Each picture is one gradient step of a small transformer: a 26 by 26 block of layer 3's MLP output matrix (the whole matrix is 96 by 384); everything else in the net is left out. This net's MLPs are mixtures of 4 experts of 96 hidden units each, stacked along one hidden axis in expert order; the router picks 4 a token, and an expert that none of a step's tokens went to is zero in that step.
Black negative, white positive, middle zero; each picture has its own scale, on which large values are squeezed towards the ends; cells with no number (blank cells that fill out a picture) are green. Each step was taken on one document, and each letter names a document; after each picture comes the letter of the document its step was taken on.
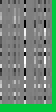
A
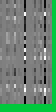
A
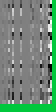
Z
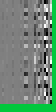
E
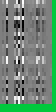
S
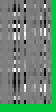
A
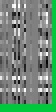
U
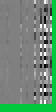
E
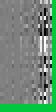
E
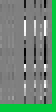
A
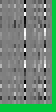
A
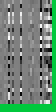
Z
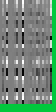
S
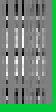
S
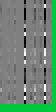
A
